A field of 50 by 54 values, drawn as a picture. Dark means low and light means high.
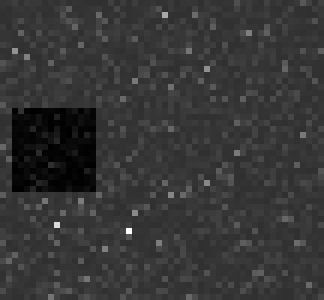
Average level on the scale: 20%. Ninth with the lowest average: middle left. Odd patch: lower, in the middle left. Stripes: none.
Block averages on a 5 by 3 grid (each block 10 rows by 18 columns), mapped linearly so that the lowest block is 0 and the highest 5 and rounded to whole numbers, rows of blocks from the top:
5 5 5 | 4 5 5 | 0 5 5 | 4 5 5 | 5 5 5
